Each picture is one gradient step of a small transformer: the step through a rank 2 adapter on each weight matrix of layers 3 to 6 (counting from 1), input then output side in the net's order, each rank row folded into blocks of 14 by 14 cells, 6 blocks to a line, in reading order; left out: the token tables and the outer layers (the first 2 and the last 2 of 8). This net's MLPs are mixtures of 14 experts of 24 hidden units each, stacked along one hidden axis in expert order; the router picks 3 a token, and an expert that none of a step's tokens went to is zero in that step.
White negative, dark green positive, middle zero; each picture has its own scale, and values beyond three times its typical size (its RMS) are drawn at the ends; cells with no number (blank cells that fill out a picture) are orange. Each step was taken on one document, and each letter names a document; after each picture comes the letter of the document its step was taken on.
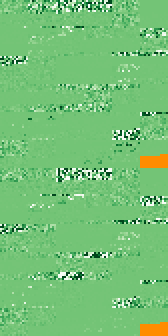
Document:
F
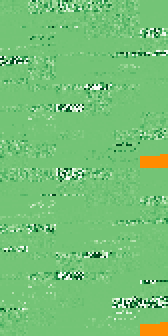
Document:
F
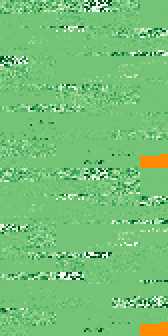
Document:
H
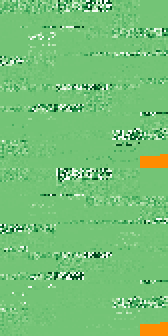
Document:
F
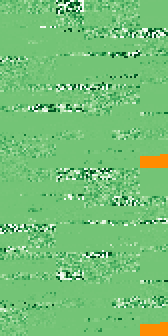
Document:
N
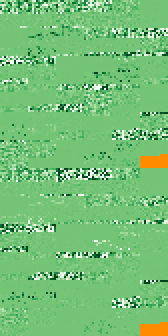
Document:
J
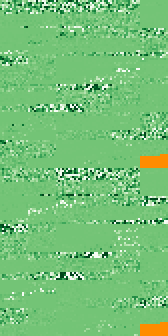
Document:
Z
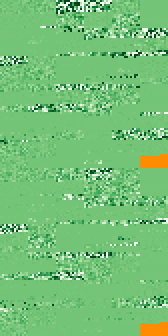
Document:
N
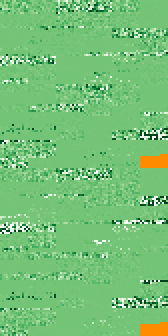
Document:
J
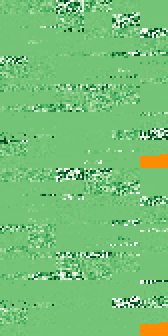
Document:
N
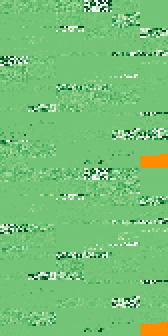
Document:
H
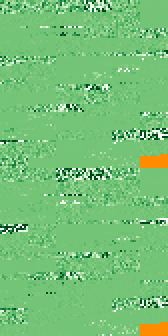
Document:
Z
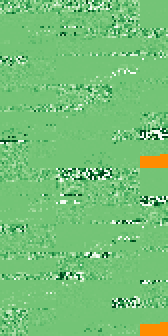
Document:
Z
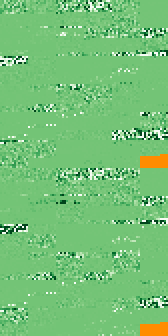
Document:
Z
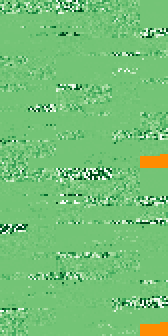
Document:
Z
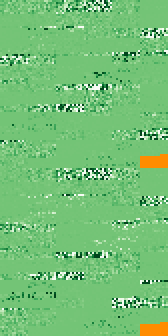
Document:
J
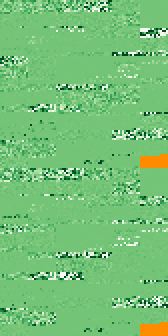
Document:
H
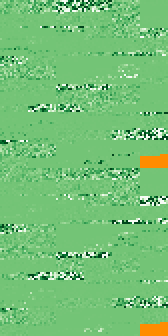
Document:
H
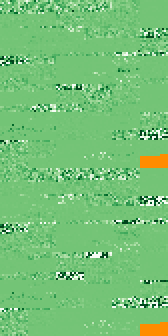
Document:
J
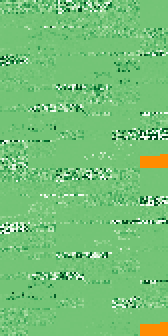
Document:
J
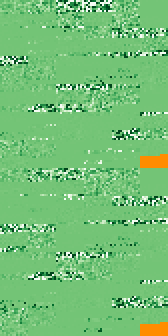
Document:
N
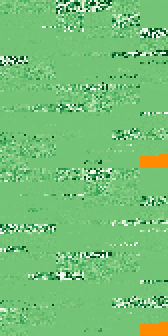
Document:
N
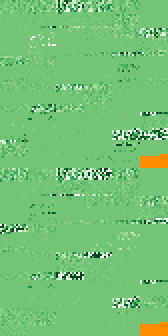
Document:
F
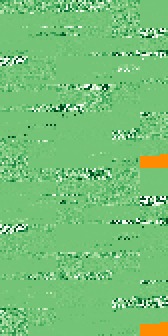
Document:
Z
